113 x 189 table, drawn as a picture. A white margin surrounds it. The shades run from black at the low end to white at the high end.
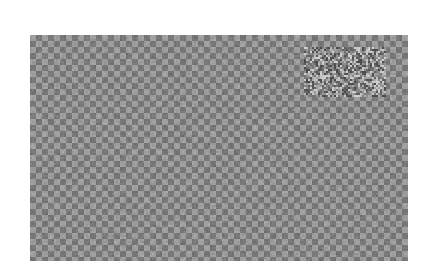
Grain: checkered. Odd patch: rougher, in the top right. Odd rows or columns: none. Roughest part: top right.
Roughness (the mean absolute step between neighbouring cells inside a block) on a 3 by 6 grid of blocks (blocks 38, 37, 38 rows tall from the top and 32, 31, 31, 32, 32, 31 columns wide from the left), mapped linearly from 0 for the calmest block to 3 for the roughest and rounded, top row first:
000033 / 000000 / 000000
